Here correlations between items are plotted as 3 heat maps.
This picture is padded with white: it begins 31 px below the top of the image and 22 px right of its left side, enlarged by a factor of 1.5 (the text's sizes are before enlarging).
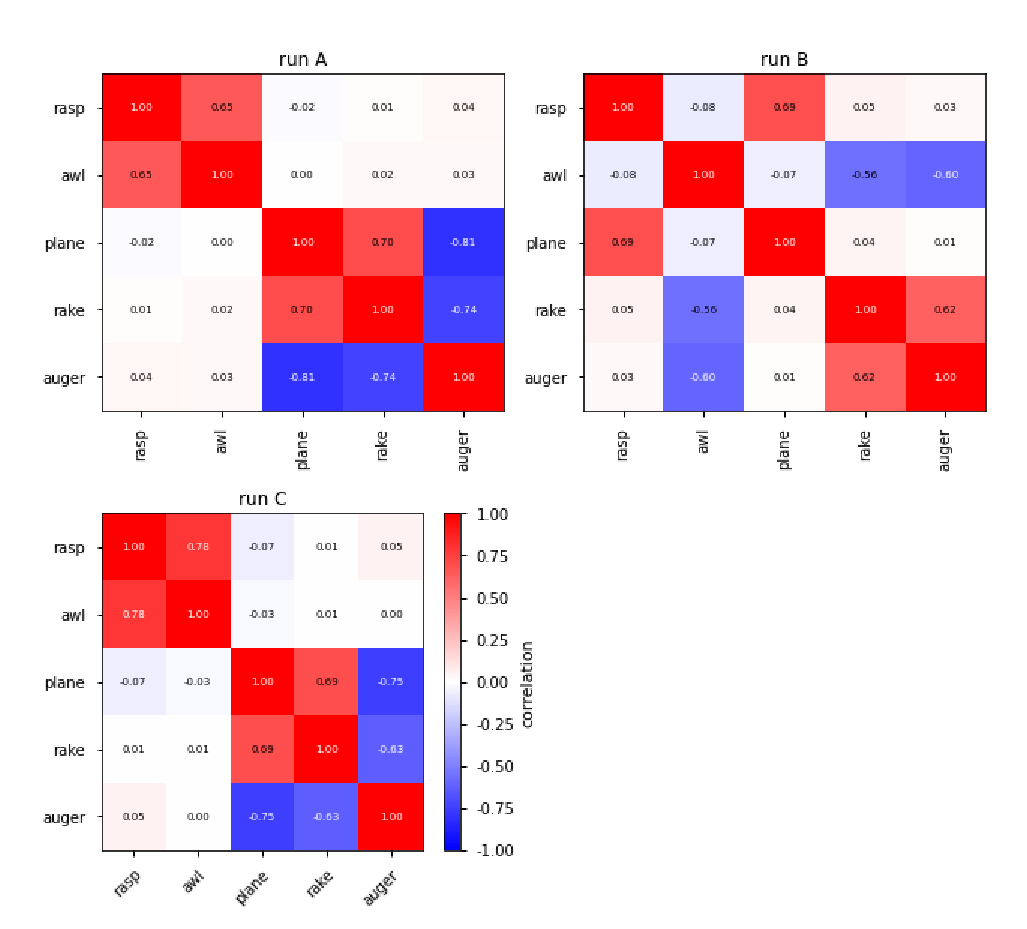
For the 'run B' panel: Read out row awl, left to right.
-0.08 1.00 -0.07 -0.56 -0.60
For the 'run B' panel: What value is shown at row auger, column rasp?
0.03
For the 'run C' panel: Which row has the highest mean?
rasp
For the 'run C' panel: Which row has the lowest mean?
auger
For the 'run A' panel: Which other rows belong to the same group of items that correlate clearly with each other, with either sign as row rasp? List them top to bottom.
awl
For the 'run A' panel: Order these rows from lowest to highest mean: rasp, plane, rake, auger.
auger, plane, rake, rasp
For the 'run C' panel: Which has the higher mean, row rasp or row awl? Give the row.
rasp
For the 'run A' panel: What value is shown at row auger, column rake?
-0.74
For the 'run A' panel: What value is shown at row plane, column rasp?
-0.02
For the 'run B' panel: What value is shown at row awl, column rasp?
-0.08
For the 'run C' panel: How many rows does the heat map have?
5
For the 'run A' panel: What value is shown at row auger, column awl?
0.03
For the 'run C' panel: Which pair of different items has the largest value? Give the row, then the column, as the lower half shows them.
awl, rasp
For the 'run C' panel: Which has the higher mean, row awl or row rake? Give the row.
awl
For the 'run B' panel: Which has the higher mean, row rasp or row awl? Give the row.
rasp
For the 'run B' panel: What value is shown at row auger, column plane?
0.01
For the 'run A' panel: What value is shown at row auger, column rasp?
0.04
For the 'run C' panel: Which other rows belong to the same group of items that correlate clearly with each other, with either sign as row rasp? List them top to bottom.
awl
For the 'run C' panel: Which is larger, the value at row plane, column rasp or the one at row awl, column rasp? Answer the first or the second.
the second
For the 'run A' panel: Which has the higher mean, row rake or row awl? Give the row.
awl
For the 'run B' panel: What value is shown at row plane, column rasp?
0.69
